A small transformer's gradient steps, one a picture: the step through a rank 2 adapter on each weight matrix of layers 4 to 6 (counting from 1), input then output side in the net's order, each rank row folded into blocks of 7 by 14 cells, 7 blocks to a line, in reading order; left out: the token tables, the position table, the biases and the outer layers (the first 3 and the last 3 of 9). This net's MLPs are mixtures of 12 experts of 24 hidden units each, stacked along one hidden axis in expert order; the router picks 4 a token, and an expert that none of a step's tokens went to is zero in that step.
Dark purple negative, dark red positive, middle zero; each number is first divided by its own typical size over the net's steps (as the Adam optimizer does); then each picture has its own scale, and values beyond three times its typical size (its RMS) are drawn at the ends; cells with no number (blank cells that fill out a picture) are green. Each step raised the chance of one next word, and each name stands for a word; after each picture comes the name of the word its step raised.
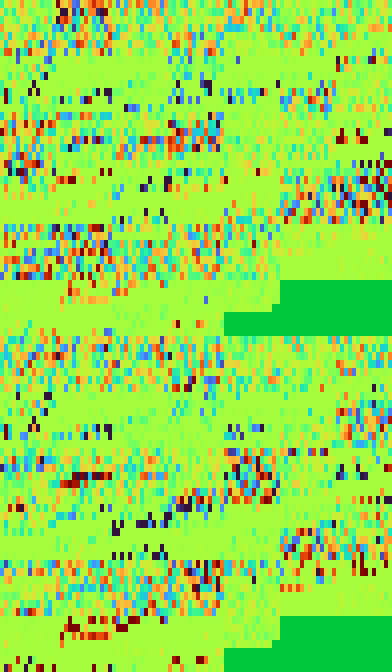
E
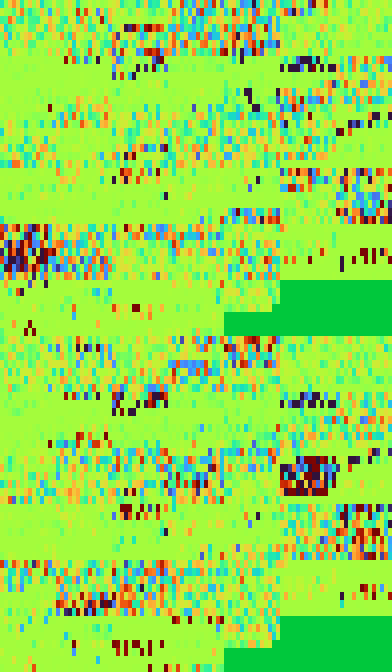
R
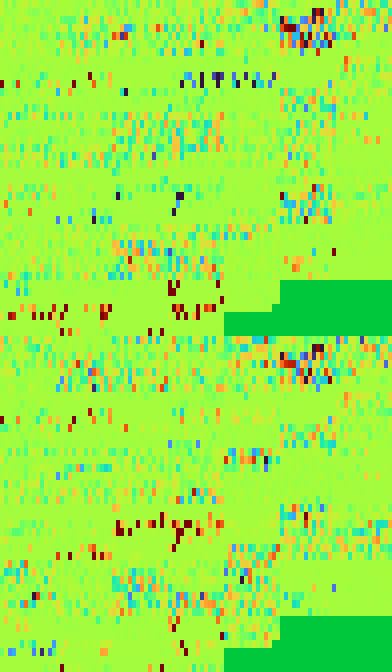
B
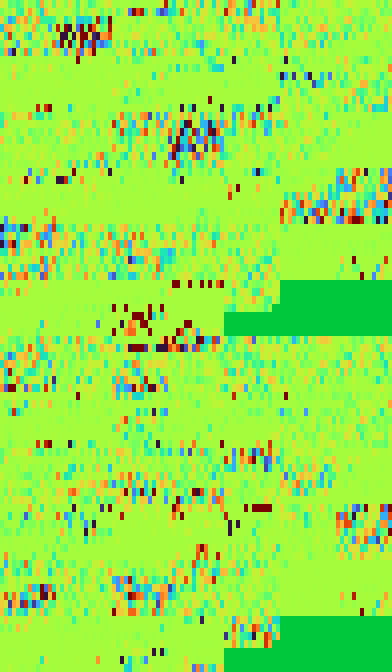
B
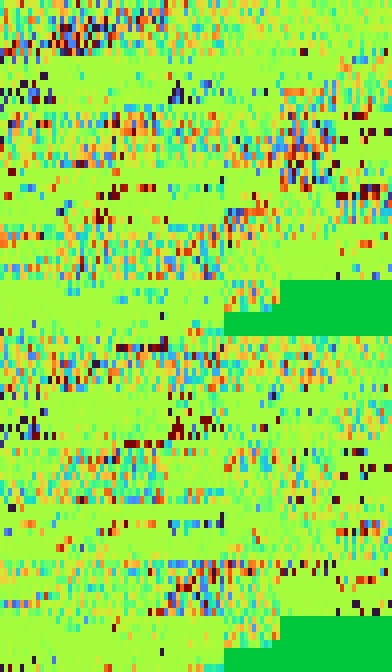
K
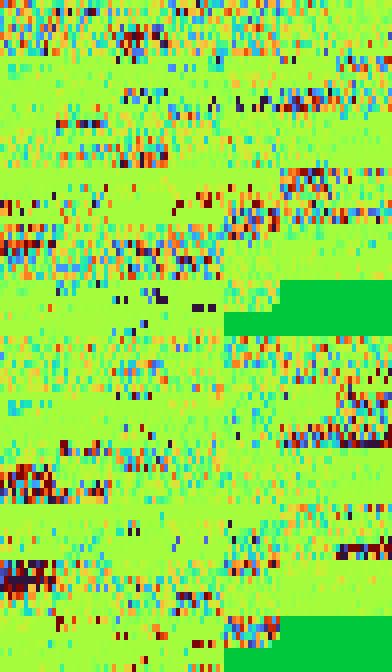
R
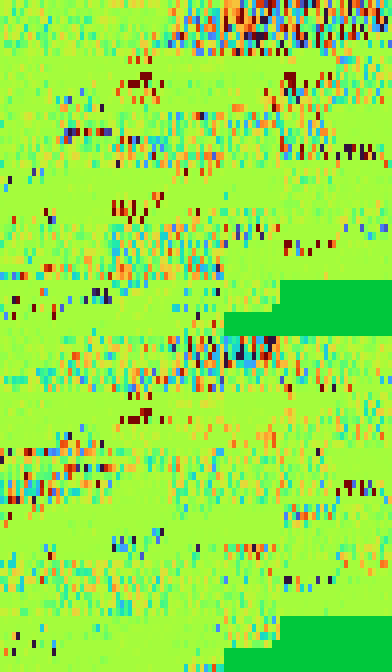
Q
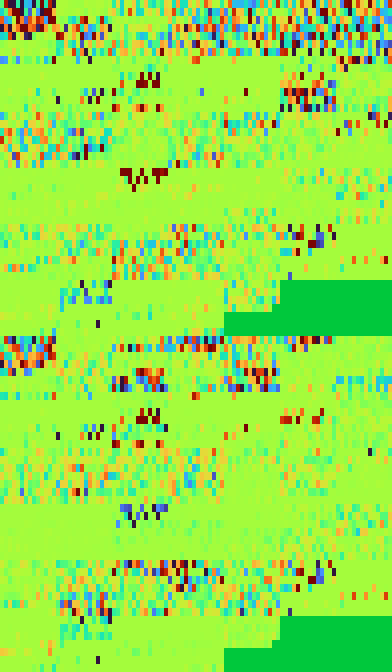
Q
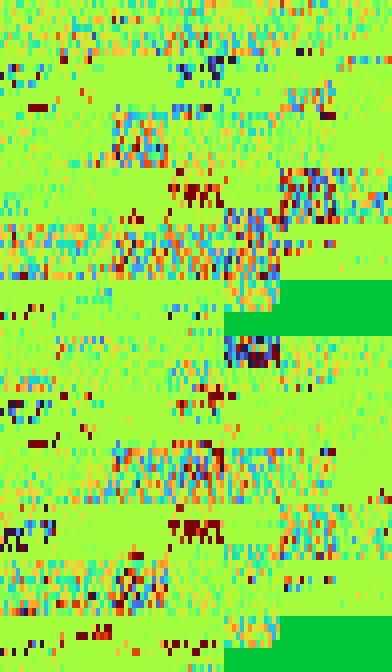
R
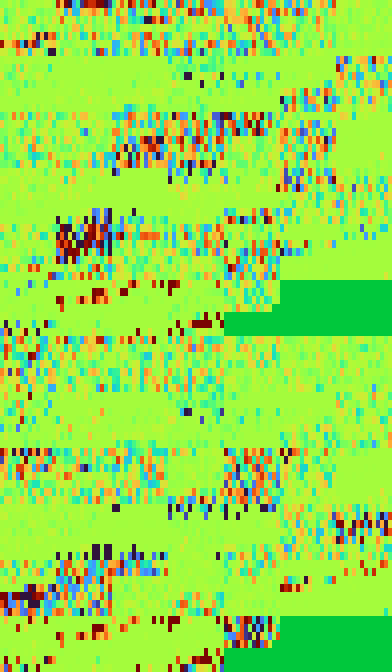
E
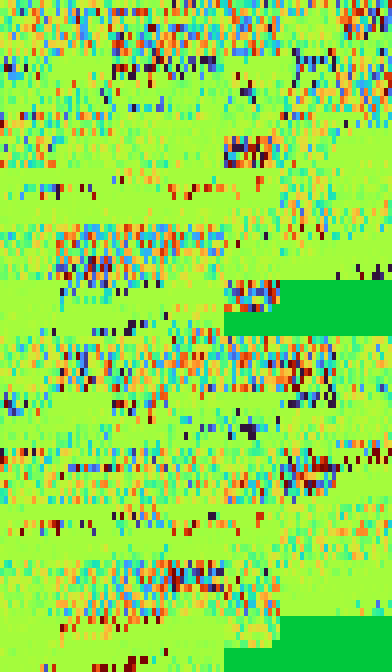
R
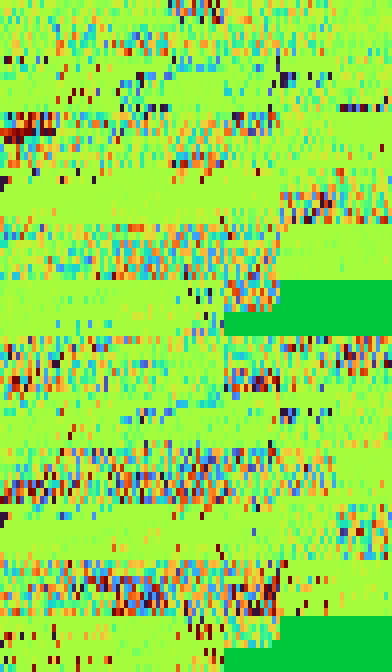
R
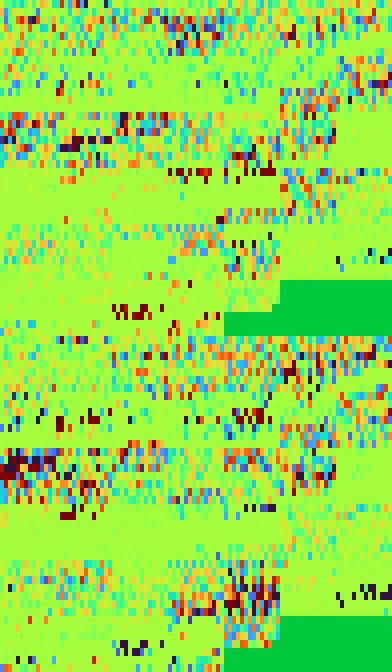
K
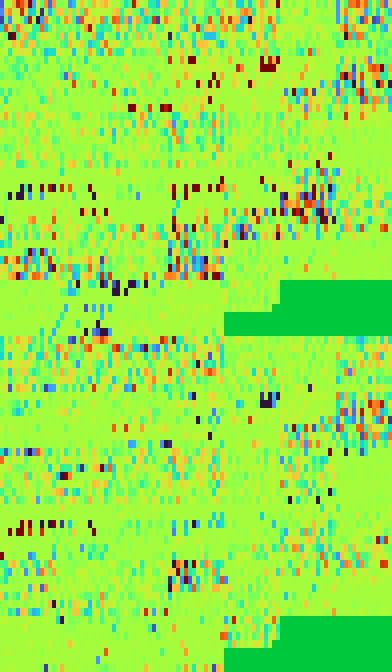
Q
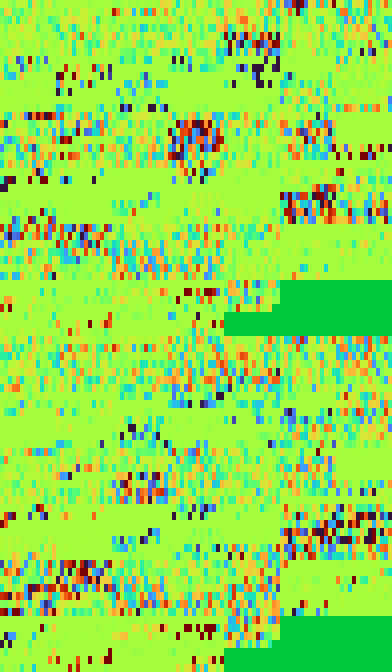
E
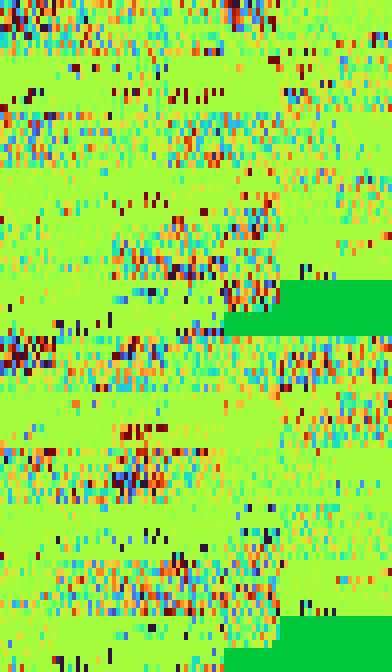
Q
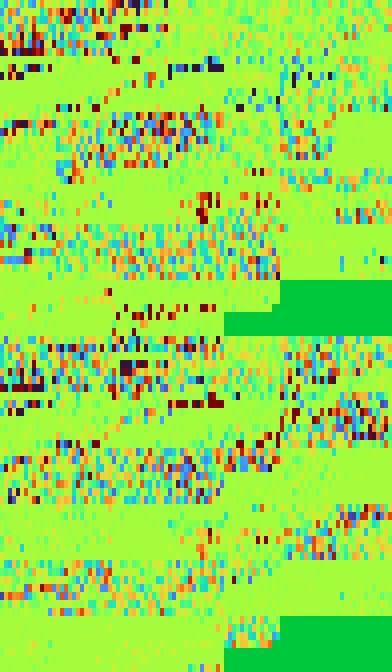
K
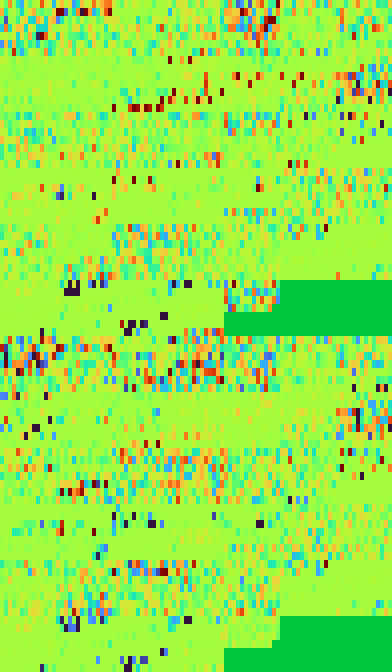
Q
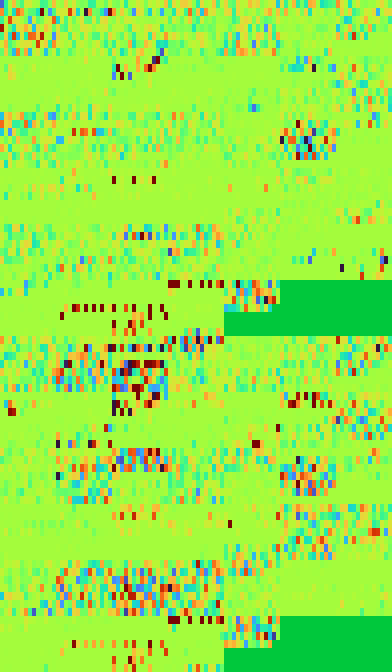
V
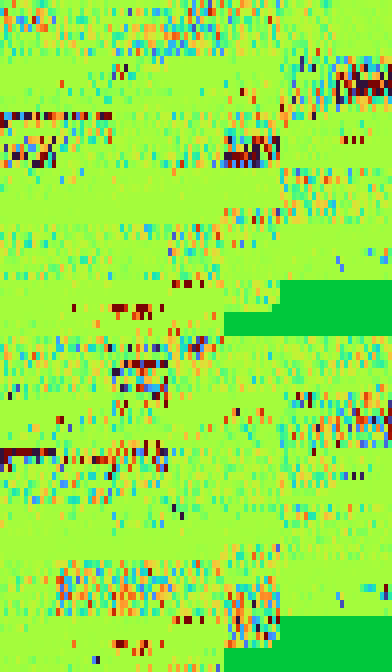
V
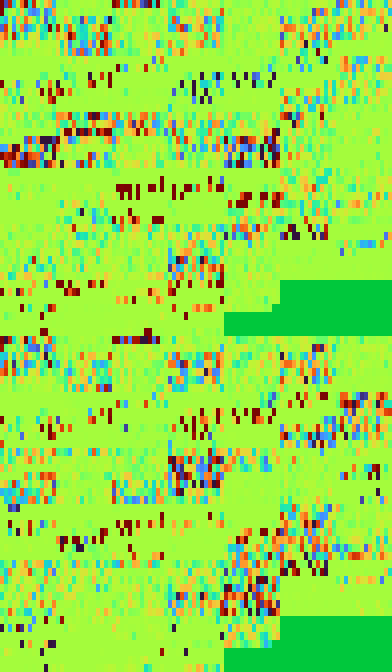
K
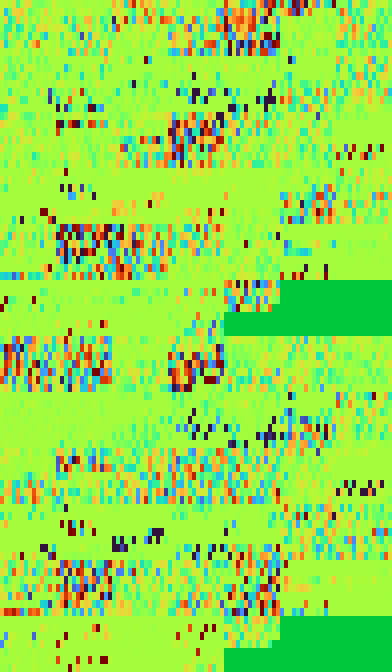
E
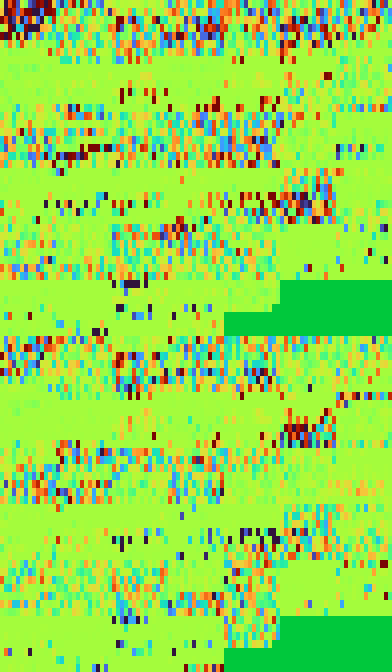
Q
